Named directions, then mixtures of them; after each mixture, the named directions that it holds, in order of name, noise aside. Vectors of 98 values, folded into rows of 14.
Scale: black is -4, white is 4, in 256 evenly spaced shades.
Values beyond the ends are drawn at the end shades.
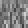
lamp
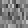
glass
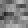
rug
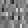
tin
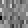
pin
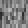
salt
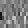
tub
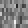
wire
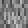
glass, pin, tub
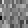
pin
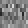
glass, salt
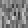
salt, tub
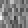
salt, tin, tub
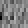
pin, salt, tin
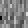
pin, salt, wire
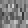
glass, salt, wire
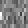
salt, tub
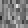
glass, salt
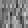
lamp, wire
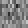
glass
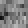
rug, tub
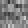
glass, rug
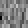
pin, salt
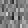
tin
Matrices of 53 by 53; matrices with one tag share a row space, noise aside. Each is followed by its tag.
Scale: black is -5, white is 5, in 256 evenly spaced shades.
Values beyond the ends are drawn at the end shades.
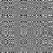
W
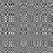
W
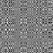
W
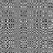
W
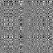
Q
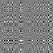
Q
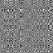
Q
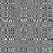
W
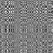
W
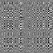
Q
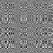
W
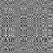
W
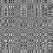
W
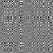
Q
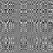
W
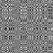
W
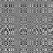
W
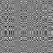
W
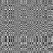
W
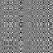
Q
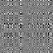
Q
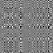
Q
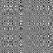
Q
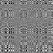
W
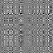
Q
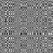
W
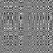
Q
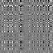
Q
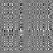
Q
